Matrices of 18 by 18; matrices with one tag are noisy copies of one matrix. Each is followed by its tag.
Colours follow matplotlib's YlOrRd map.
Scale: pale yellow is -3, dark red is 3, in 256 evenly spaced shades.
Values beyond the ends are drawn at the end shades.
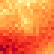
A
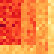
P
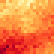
A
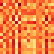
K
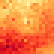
A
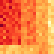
P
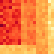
P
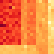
P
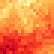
A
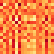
K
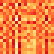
K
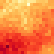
A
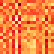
K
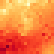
A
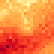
A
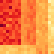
P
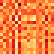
K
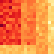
P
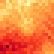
A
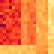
P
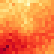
A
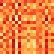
K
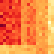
P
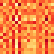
K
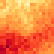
A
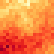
A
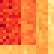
P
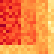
P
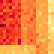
P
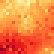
A
